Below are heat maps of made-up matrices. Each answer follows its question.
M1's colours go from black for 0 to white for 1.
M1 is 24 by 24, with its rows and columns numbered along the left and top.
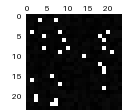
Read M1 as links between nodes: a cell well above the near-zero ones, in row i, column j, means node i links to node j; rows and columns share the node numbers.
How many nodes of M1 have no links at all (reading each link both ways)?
3
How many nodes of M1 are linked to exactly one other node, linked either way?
6
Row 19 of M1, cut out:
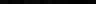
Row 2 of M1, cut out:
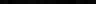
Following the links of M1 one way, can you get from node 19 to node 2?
no
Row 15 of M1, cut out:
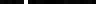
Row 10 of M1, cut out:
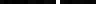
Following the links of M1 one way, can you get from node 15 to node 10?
yes
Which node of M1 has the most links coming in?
node 19
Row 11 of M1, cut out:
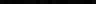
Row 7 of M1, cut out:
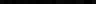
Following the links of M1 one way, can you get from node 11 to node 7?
no
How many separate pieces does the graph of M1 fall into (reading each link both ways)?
4
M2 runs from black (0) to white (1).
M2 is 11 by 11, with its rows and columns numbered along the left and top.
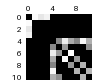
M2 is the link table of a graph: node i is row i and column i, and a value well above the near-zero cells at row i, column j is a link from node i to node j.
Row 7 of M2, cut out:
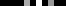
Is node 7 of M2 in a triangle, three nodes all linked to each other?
yes
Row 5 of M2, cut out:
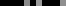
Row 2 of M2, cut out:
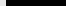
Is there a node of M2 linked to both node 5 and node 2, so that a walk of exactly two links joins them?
no
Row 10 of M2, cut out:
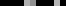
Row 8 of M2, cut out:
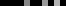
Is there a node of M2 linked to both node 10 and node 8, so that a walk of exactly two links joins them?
yes
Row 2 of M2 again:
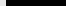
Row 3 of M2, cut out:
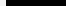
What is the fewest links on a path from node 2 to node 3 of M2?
2
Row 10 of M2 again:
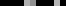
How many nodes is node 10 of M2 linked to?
3
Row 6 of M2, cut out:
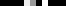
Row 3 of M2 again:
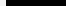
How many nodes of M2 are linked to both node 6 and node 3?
0
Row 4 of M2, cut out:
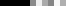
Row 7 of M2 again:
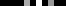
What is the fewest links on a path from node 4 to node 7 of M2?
1
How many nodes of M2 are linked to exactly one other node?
3
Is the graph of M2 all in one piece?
no
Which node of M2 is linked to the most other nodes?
node 4
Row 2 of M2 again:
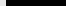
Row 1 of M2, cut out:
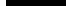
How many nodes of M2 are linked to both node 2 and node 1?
1
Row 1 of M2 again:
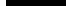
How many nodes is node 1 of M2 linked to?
1
